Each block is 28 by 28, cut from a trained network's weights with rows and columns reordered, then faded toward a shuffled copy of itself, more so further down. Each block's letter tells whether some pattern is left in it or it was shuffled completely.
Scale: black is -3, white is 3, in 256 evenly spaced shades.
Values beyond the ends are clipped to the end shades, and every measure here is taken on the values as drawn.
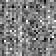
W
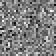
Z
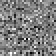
W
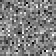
Z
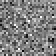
Z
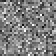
Z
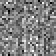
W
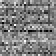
W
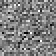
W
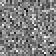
Z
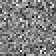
Z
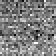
W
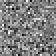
Z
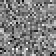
Z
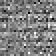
W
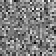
W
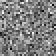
W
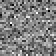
Z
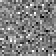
Z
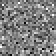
Z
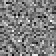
W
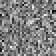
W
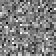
Z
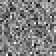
Z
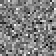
Z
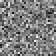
Z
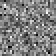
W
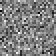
Z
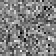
Z
